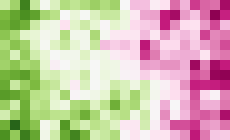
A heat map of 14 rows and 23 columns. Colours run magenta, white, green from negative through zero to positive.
No row or column stands out. No regular stripes run through it. The bottom left is the ninth with the highest average. Values rise toward the left.
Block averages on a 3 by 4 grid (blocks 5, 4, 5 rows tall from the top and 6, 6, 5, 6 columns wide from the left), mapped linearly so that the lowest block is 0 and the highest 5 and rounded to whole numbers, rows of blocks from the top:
5 4 1 0 | 5 3 2 0 | 5 5 3 1
